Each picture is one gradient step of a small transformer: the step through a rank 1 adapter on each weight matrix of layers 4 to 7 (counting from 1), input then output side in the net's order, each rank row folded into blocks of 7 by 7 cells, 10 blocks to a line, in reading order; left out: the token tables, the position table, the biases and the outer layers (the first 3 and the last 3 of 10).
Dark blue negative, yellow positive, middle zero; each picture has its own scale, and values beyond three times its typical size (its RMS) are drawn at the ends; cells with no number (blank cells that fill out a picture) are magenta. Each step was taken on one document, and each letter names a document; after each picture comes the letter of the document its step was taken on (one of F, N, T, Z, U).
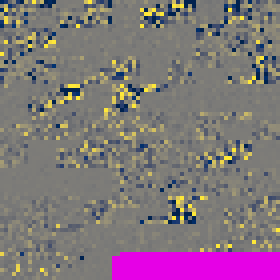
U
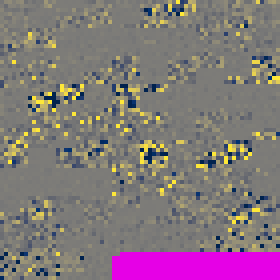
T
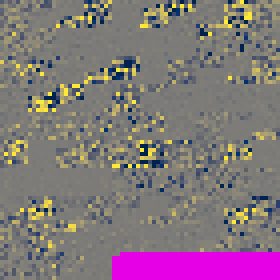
T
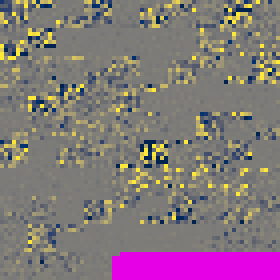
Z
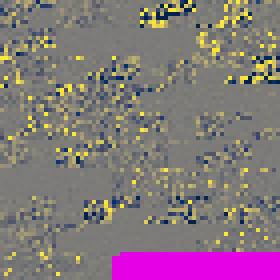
Z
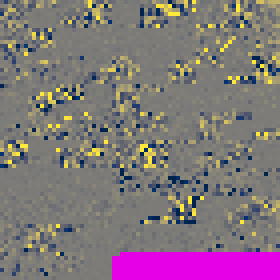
U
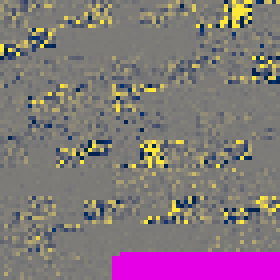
Z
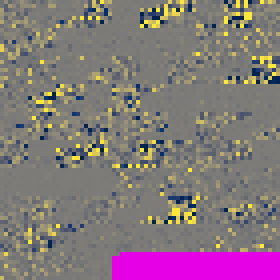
T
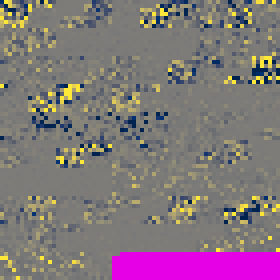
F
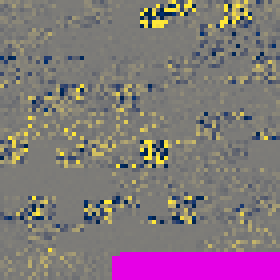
Z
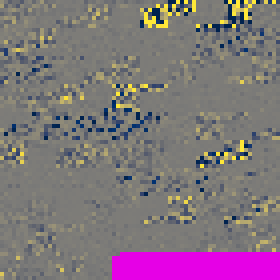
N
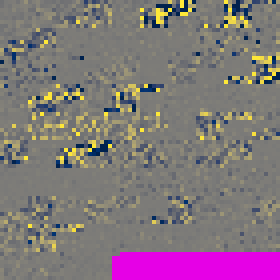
U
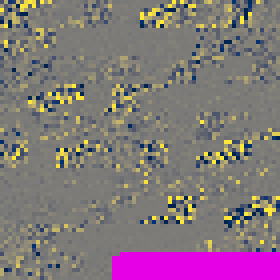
N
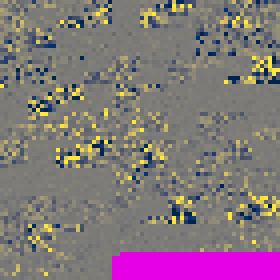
U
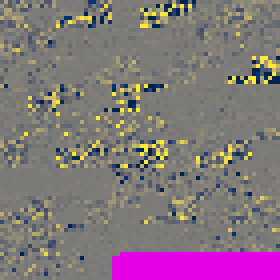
T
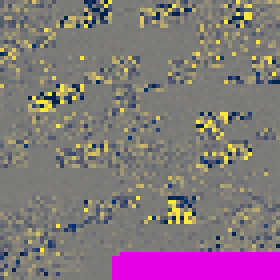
T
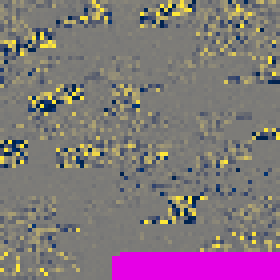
U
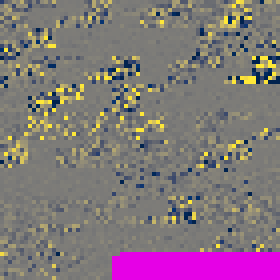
T
